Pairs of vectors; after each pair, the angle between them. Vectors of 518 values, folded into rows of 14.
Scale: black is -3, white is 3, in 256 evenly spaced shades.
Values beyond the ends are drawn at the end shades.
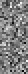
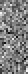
orthogonal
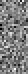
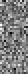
nearly opposite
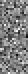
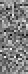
partly aligned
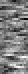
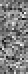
partly aligned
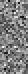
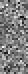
nearly parallel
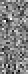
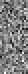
orthogonal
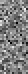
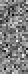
partly opposed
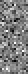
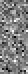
nearly opposite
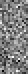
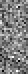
nearly parallel
